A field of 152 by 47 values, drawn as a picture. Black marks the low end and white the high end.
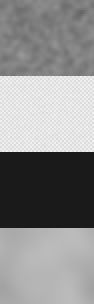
The table splits into 4 rows of 1 panel. Panel 1,1: middling, blotchy, faint in contrast. Panel 2,1: very high, checkered, faint in contrast. Panel 3,1: very low, flat. Panel 4,1: high, smooth, faint in contrast.
